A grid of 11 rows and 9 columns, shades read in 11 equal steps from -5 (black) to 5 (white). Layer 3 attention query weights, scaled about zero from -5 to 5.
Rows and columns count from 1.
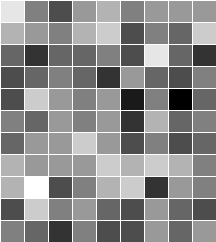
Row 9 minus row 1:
-2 5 0 -1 0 3 -4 0 -1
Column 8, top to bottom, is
1 -1 -1 -2 -5 -1 -2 2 1 -1 -1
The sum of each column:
2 8 -4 6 7 -11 8 -10 -2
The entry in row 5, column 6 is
-4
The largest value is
5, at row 9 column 2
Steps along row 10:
up down up down down up down down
